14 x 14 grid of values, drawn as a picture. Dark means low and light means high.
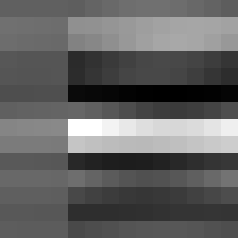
Grain: streaks across. Seam: vertical, 30% of the way across, the left part calmer. Average level on the scale: 40%.
